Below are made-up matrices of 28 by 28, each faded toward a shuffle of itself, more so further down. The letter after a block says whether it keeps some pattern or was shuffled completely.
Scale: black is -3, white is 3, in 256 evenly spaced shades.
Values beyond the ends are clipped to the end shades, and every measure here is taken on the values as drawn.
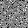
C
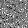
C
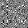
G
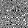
G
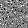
C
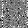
G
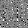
G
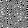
G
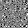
G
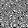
G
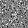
C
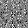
G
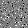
C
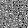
G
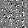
G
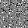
G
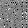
G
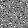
C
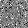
C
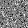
C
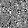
G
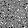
C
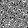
C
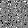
G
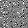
G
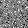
C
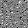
G
